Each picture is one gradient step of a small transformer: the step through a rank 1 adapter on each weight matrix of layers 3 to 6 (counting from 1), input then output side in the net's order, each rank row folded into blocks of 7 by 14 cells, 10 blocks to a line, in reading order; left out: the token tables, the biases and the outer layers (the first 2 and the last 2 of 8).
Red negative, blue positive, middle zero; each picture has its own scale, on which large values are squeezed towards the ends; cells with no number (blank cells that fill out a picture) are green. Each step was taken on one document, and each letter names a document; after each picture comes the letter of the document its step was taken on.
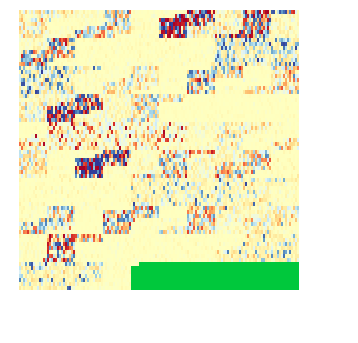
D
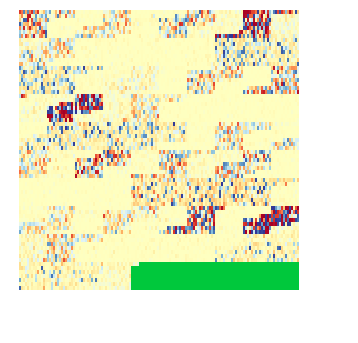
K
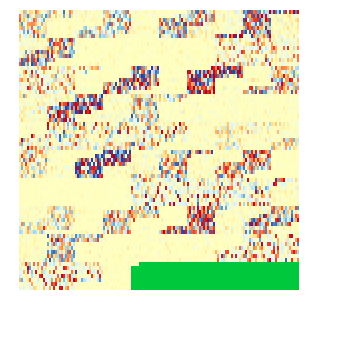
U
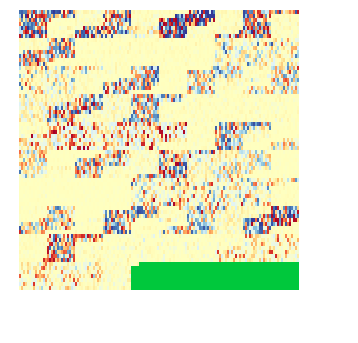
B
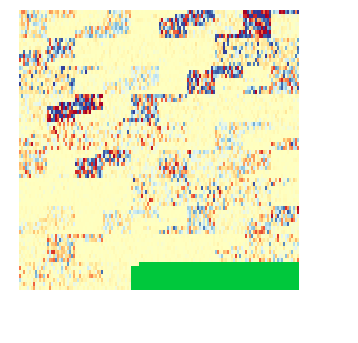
B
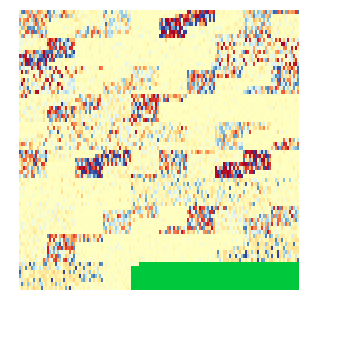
D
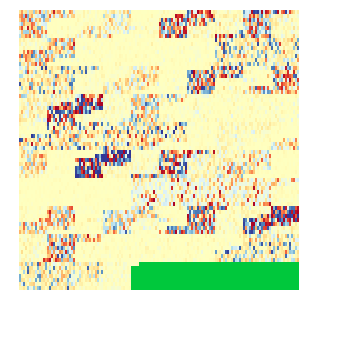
B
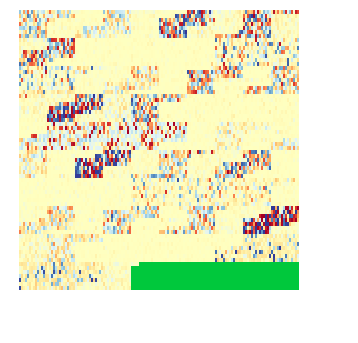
K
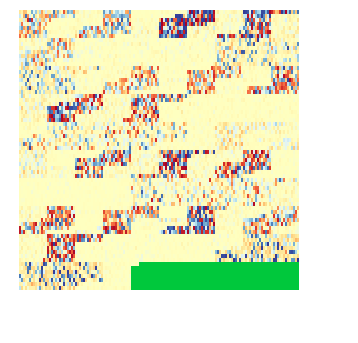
U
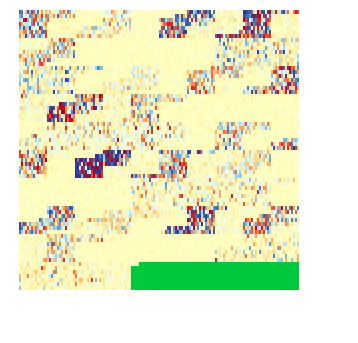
K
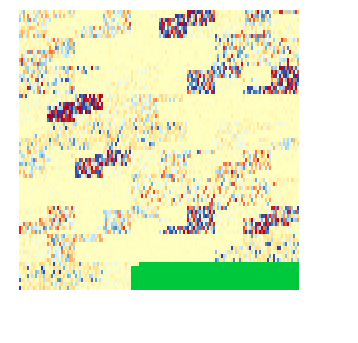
K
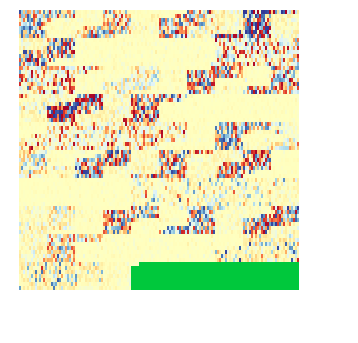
U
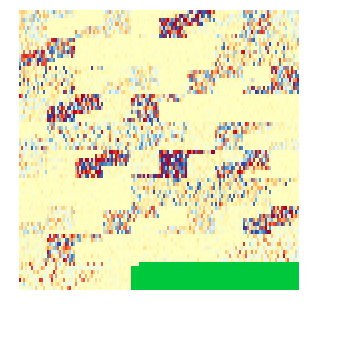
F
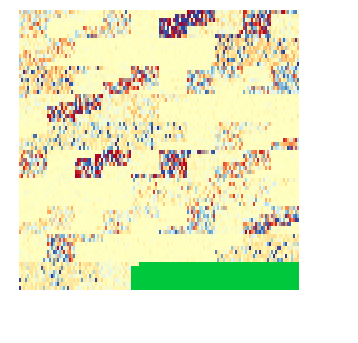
K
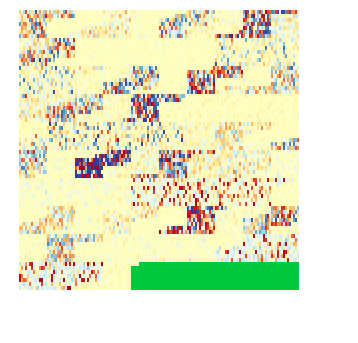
F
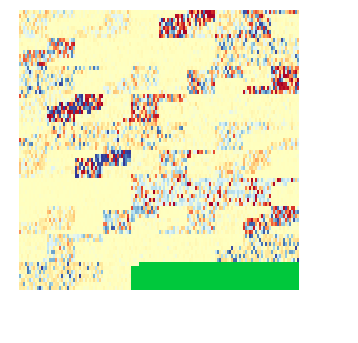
B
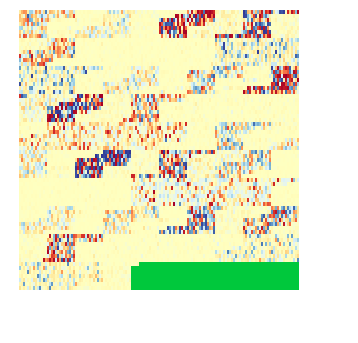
B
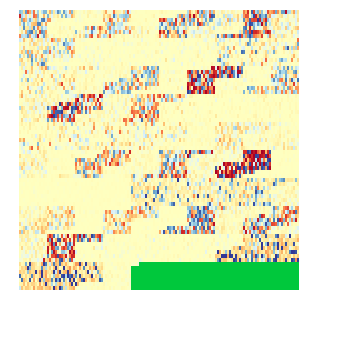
U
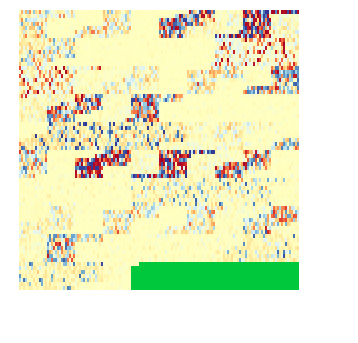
F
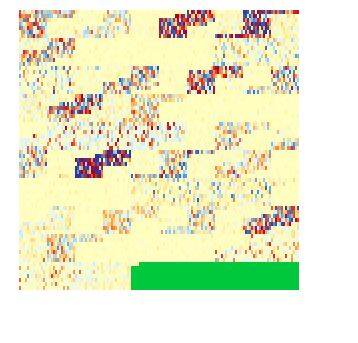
K
